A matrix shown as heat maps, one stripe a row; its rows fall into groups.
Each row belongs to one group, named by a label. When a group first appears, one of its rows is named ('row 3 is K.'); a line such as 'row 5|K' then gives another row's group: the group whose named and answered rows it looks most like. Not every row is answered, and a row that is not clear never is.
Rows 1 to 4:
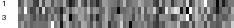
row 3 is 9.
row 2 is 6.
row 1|9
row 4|6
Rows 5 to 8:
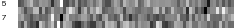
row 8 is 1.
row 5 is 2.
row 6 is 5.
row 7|6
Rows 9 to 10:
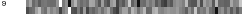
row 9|6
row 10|2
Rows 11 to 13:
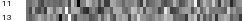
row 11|9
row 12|1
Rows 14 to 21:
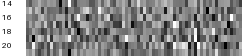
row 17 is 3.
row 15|3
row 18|9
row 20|6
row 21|6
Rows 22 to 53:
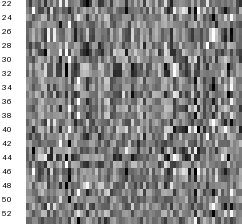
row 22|1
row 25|2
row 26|9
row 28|1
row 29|1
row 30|2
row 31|3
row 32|3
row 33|5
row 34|5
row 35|3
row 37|2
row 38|5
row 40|2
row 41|1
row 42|6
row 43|2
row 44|3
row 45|1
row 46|6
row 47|6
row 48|3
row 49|5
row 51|9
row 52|5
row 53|9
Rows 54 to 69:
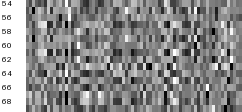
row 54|1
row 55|2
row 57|3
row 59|2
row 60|5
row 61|3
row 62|5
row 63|9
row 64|1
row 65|3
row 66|1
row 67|3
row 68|3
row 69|9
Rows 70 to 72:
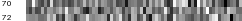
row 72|9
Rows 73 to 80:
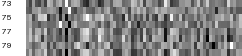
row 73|1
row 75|3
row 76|6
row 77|3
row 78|3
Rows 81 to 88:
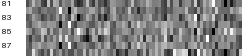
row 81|9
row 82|6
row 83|9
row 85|5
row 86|1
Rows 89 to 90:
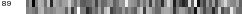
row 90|5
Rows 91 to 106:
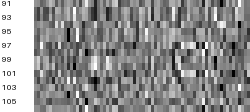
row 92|1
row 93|1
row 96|2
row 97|6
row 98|9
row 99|3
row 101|6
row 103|5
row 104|2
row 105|9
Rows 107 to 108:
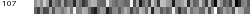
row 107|3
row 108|1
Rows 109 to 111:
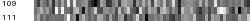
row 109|1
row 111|6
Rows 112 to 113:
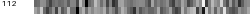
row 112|9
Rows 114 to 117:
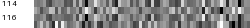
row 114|9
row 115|5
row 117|9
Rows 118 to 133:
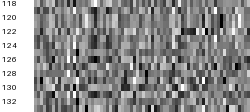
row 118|3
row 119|1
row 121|5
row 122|2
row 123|1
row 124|1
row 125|6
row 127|3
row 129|2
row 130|3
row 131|1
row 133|9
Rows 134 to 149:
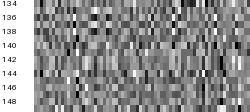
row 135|3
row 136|1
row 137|3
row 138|1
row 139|6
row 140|3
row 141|2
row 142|5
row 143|5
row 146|5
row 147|6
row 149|9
